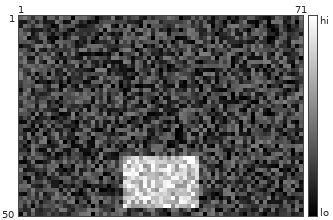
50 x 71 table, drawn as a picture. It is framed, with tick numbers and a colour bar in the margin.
Overall the values sit about 30% of the way up the scale. There are no regular stripes. The ninth with the highest average is the bottom middle. Most values sit low, with a long tail of high ones. An odd patch, higher than its surroundings, sits in the bottom middle.
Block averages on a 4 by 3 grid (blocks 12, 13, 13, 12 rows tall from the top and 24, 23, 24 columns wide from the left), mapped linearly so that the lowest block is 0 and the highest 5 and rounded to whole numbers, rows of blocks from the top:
0 0 0 | 0 0 0 | 0 2 0 | 0 5 0
